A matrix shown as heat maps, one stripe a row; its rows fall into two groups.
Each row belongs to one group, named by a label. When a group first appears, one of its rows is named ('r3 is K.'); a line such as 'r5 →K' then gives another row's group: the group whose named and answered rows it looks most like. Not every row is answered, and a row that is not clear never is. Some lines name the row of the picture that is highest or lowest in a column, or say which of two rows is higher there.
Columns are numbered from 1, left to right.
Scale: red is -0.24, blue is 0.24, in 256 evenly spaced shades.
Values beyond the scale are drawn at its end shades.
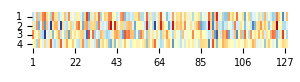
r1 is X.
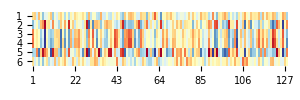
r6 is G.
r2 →X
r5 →X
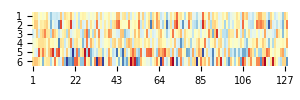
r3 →X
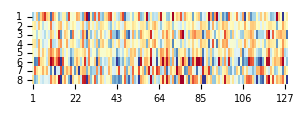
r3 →G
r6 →G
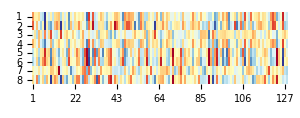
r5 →X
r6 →X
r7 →G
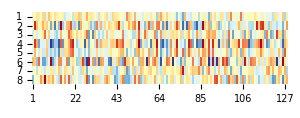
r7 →G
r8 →X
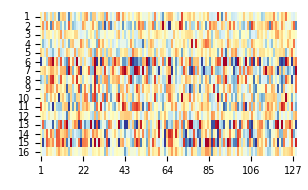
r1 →X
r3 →G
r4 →G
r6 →X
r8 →X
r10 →X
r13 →G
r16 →G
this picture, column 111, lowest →13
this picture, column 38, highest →11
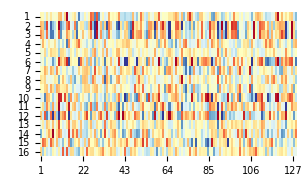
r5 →X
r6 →G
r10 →G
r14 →X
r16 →G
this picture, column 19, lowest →14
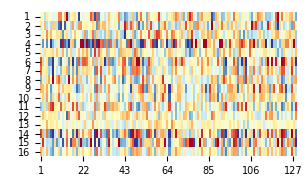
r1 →G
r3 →G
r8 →X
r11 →X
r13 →G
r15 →G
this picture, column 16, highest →15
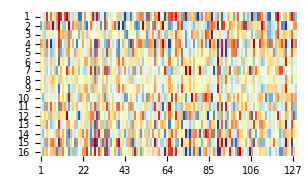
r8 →X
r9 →X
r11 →X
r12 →G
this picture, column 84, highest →12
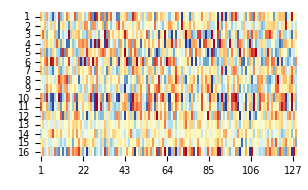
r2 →X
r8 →G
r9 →G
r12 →G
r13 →G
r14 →X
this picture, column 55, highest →5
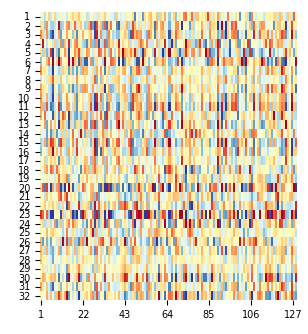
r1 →G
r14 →G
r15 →X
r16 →X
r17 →X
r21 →G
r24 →G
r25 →G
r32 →G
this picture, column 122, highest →6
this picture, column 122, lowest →23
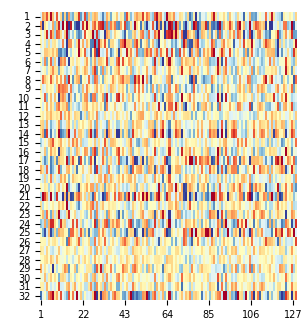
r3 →G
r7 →X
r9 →G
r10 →X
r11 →G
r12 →G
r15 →X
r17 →G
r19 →X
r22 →G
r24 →X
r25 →G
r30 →X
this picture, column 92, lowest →32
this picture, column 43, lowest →4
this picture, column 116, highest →2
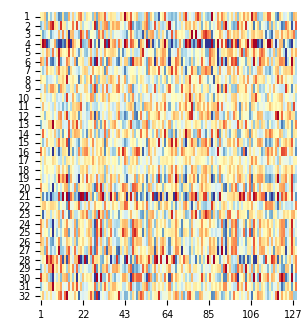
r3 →G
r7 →G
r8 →G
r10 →G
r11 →G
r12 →G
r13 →X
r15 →G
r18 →G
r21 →G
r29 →X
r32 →G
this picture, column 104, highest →28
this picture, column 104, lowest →4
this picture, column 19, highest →30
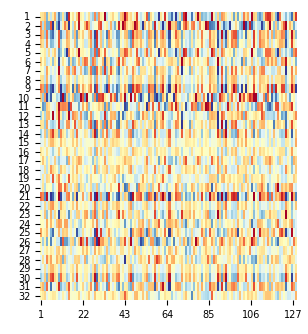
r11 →G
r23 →X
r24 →G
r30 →X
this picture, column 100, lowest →10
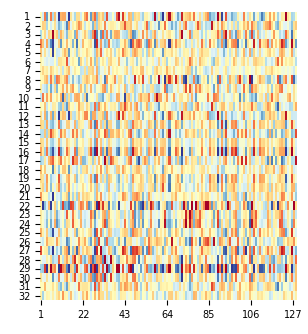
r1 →X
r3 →X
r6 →G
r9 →G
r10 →G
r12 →X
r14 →X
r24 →G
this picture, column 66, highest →2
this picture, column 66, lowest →26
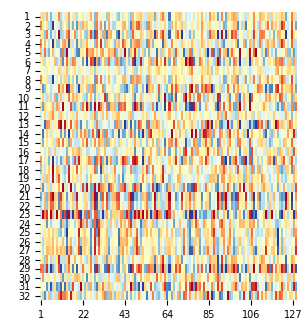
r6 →G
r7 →G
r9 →G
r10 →G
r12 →X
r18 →X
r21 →X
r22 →X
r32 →G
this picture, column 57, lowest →20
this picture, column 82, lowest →14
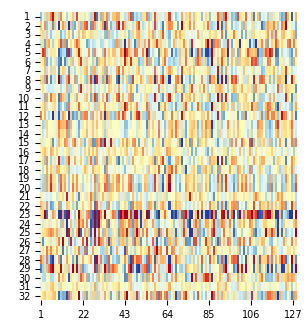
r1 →X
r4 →G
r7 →X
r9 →G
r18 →G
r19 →X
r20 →X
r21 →G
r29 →X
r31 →X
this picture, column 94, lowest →4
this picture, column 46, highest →28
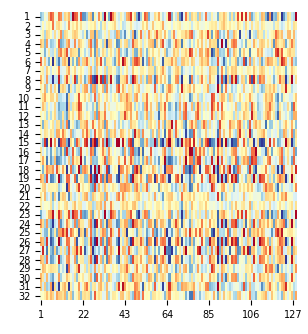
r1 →X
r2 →X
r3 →G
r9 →X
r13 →G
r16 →G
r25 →G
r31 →X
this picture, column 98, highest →15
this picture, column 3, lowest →15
